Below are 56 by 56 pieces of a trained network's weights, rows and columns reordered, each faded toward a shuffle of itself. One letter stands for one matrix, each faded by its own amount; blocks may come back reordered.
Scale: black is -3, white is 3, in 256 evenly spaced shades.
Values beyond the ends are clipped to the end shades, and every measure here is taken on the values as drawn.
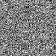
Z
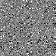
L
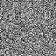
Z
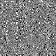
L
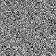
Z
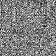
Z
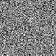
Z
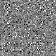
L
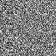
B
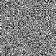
Z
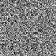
Z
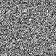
B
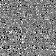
L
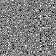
L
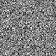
B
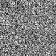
Z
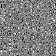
L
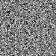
B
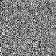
Z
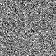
B
